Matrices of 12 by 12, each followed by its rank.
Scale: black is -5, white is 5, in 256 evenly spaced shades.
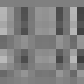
one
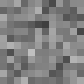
full rank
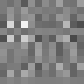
two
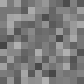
full rank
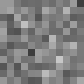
full rank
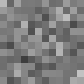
full rank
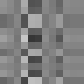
one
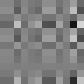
one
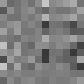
two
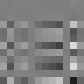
one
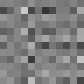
two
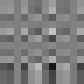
one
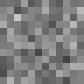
full rank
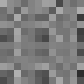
two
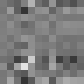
two
